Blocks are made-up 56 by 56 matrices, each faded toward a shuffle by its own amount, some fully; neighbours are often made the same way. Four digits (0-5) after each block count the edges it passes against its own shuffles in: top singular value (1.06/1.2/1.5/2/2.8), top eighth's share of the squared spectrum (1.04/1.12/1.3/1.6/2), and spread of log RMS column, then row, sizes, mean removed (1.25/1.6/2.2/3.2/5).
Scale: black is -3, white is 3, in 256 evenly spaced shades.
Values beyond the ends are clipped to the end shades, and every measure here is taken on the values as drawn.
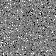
0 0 0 0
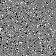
0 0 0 0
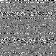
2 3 0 4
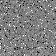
0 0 0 0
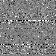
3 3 0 3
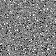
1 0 0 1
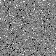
0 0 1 0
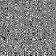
4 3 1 2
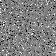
0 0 0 0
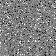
2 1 0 0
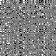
4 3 2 2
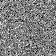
0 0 0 0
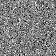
0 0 0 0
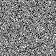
0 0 0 0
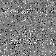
1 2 2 2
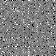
2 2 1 2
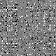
3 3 2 2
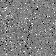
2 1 0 0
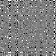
3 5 3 2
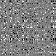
3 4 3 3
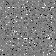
3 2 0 1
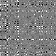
4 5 3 3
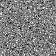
1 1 0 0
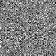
3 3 1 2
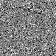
2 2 0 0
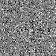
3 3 1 1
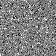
1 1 0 0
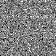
3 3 0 1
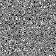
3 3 1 1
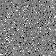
2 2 0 0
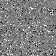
2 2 0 1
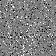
2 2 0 0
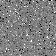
0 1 0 0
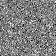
1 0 0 0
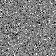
1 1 0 0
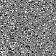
2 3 2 0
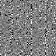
3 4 3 1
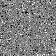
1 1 0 0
